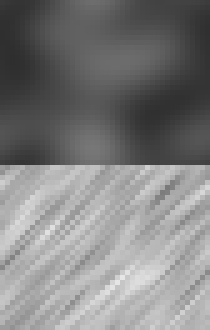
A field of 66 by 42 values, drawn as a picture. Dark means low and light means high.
It is made of 2 by 1 panels. Panel 1,1: low, smooth. Panel 2,1: high, slanting up to the right.
